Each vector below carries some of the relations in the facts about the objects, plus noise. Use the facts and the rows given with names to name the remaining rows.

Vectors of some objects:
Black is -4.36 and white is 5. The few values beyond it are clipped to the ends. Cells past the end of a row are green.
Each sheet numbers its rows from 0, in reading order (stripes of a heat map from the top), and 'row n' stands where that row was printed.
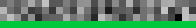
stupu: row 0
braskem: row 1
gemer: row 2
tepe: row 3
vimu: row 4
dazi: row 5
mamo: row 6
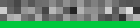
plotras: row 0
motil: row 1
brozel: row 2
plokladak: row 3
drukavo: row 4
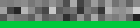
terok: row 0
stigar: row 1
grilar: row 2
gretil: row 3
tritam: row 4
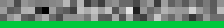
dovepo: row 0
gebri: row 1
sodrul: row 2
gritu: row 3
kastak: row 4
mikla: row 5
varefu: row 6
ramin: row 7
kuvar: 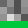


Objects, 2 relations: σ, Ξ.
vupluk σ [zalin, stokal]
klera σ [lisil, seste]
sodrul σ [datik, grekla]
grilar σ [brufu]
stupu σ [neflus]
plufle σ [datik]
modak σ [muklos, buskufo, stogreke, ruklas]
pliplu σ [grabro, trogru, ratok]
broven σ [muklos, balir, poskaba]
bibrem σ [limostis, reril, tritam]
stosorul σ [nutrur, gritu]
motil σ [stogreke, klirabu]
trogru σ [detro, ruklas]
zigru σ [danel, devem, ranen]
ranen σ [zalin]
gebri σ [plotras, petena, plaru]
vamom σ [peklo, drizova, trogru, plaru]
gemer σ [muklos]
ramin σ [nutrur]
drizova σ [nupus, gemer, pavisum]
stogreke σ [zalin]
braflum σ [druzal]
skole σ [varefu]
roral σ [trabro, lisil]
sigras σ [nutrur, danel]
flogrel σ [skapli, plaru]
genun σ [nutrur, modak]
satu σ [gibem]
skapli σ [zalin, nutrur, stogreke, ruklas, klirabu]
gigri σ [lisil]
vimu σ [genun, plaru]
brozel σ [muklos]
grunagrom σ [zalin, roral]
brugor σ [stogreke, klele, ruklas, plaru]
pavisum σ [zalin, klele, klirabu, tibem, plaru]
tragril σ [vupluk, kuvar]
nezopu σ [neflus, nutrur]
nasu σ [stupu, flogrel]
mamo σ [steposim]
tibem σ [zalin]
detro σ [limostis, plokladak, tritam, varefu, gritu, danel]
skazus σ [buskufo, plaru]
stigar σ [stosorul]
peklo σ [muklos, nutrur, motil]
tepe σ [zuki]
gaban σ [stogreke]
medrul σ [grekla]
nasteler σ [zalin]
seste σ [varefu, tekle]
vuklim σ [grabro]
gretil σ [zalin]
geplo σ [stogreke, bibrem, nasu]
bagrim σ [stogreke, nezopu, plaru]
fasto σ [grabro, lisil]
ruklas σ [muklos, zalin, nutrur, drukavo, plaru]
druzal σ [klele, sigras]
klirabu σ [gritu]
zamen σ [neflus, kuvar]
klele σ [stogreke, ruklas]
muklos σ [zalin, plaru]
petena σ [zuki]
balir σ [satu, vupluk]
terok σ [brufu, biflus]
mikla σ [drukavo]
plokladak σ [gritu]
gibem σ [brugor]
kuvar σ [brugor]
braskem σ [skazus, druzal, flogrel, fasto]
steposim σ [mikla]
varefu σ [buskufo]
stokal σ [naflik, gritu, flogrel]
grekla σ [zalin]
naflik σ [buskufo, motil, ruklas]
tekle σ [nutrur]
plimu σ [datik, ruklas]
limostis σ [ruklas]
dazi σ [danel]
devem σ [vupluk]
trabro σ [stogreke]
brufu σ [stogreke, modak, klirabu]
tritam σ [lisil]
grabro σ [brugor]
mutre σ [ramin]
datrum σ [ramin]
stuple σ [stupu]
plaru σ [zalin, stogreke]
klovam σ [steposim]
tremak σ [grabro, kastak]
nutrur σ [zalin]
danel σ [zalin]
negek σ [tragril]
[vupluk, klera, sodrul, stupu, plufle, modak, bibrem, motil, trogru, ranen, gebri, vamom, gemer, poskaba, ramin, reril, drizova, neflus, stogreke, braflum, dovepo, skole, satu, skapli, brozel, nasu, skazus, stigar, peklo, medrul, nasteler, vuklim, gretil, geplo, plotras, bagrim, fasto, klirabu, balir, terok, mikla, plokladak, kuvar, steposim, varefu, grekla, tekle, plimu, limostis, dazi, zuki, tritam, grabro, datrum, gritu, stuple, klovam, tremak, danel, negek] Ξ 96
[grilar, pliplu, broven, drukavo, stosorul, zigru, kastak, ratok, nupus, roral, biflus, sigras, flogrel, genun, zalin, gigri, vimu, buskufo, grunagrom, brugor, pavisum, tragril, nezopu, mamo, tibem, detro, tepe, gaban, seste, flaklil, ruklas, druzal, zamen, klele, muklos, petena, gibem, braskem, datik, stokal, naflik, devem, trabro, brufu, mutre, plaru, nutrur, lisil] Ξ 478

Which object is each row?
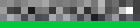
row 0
stuple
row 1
zigru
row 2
nasu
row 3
detro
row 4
lisil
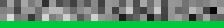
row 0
vupluk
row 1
steposim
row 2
neflus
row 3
poskaba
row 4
seste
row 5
gigri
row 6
fasto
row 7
bagrim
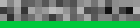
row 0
pliplu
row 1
reril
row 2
klirabu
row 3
zamen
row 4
vamom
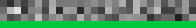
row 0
buskufo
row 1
ranen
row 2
devem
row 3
braflum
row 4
plufle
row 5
roral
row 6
mutre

